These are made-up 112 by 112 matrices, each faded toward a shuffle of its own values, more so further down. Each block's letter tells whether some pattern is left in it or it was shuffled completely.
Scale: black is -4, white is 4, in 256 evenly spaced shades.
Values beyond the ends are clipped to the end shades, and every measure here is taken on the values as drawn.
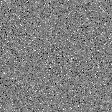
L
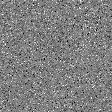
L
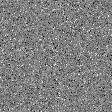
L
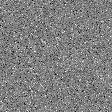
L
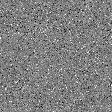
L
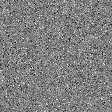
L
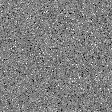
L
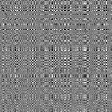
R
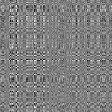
R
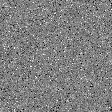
L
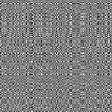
R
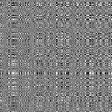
R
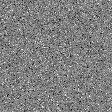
L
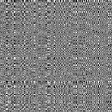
R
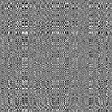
R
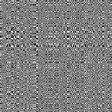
R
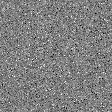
L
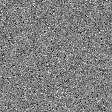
L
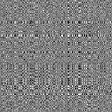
R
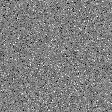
L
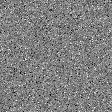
L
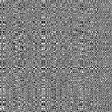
R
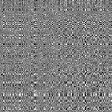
R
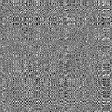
R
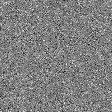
L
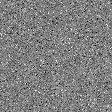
L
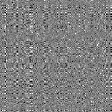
R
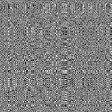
R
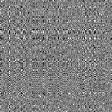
R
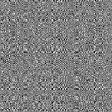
R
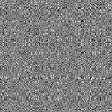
R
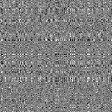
R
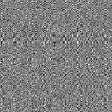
R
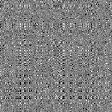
R
